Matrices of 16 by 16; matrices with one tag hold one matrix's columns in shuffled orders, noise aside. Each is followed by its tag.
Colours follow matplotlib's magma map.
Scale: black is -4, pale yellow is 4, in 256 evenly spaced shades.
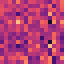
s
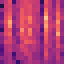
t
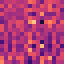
s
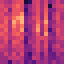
t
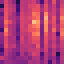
t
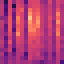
t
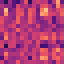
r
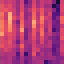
t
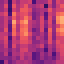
t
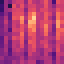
t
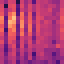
t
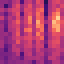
t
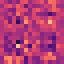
s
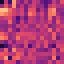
r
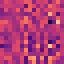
s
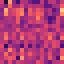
r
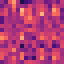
r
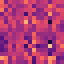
s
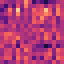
r
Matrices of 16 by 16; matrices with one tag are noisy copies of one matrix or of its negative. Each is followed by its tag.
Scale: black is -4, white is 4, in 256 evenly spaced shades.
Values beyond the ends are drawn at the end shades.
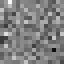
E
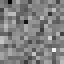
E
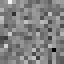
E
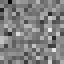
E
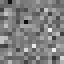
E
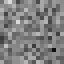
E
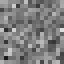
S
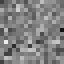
S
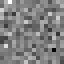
E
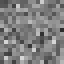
S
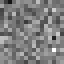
E
